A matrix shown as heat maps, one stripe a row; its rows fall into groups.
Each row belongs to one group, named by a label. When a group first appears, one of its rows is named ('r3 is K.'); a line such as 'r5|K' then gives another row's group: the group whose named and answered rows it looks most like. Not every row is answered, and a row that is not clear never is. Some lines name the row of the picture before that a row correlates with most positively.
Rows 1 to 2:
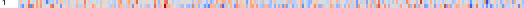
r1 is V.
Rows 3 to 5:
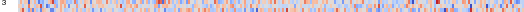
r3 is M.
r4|V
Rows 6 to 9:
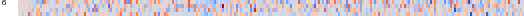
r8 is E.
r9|V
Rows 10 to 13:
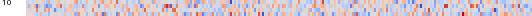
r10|E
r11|M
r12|V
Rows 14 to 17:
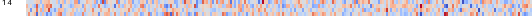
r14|E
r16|V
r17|M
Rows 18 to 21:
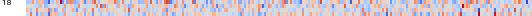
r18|M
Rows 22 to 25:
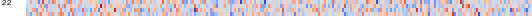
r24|M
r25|V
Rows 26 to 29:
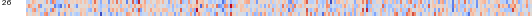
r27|V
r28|M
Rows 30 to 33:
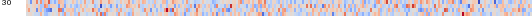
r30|V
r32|M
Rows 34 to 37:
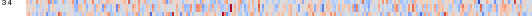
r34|V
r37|M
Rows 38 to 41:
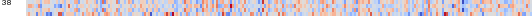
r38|E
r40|E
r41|M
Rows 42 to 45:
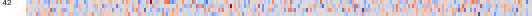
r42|M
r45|V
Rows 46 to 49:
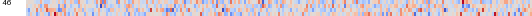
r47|E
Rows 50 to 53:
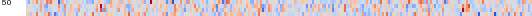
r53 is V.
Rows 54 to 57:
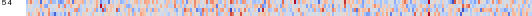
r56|E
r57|V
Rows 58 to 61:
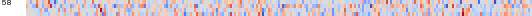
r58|V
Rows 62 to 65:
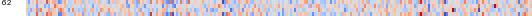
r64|V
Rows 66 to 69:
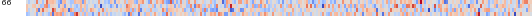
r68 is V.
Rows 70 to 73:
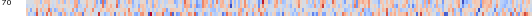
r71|E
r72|V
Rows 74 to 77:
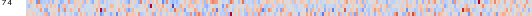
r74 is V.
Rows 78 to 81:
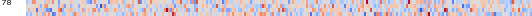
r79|E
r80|M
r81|V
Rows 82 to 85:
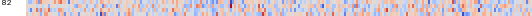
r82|V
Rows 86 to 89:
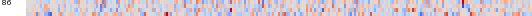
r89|M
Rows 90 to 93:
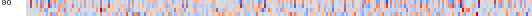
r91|V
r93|M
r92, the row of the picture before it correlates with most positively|86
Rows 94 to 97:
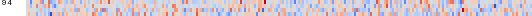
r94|V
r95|V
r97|M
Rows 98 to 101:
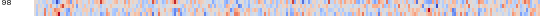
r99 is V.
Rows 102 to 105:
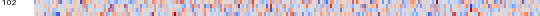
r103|E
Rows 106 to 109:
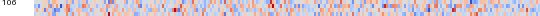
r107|V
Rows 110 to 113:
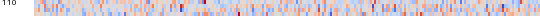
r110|M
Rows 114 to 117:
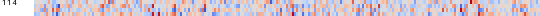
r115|M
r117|M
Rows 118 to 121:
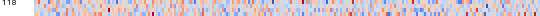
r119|V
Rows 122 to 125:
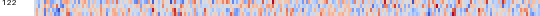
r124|M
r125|M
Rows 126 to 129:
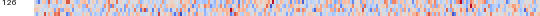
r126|V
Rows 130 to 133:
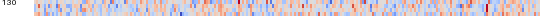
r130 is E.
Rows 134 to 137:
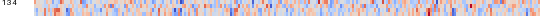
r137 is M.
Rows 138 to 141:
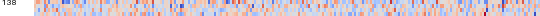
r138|V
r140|V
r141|M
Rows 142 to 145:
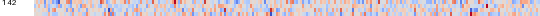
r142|M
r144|E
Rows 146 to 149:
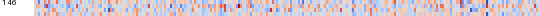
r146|V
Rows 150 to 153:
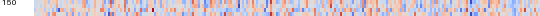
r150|E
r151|E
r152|M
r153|E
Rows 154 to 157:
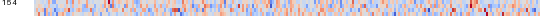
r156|M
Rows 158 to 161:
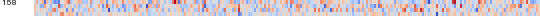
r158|M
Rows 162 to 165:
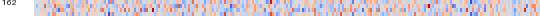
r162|E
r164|M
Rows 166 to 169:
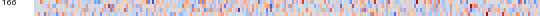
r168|E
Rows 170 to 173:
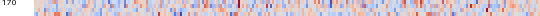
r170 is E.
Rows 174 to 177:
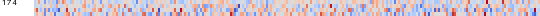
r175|E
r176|M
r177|M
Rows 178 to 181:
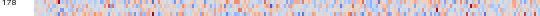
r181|M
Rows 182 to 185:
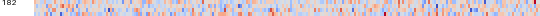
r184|E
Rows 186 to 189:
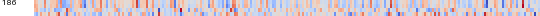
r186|V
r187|V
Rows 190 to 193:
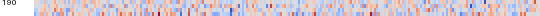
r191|E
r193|M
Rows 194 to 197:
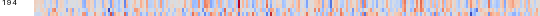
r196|E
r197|E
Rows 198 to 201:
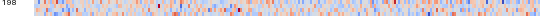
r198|V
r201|M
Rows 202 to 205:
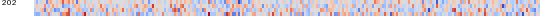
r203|V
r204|M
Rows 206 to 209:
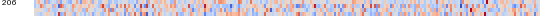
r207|M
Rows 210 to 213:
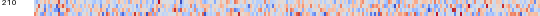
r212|M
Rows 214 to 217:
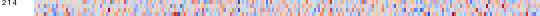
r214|E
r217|M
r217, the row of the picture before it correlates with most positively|212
